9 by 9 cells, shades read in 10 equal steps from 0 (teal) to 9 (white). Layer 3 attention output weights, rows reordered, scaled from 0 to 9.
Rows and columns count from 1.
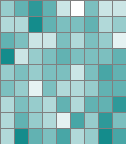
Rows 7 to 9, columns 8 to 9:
3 1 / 1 4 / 0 2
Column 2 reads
3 6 4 7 4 5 4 3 0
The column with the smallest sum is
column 8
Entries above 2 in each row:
8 8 9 8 8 9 8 7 5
